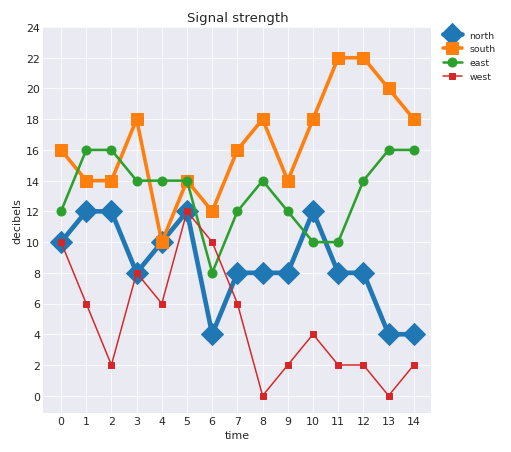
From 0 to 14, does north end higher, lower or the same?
lower
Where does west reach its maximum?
5
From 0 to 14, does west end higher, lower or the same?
lower
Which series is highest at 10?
south
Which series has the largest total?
south
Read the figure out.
Title: Signal strength
x-axis: time, ticks 0 1 2 3 4 5 6 7 8 9 10 11 12 13 14
y-axis: decibels, ticks 0 2 4 6 8 10 12 14 16 18 20 22 24
Legend: north, south, east, west
Values:
north: 10 12 12 8 10 12 4 8 8 8 12 8 8 4 4
south: 16 14 14 18 10 14 12 16 18 14 18 22 22 20 18
east: 12 16 16 14 14 14 8 12 14 12 10 10 14 16 16
west: 10 6 2 8 6 12 10 6 0 2 4 2 2 0 2
